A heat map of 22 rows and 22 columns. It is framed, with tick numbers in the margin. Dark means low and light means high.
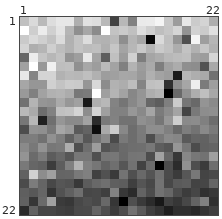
Grain: fine. Odd rows or columns: none. Stripes: none. Slope: up to the top.
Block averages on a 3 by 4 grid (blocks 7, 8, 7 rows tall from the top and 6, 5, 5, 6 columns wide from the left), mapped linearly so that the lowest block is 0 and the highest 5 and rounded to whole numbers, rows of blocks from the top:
5 4 4 4 | 3 2 2 2 | 1 1 0 0
